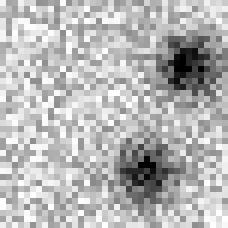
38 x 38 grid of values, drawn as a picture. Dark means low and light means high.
Average level on the scale: 70%. Histogram: skewed, a long tail of low values. Ninth with the lowest average: top right. Dips: two.
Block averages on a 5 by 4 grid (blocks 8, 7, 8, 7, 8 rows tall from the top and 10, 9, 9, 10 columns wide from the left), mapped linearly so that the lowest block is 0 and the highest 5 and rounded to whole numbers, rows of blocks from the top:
5 5 4 4
5 5 4 0
5 5 4 4
5 4 1 4
5 4 3 5
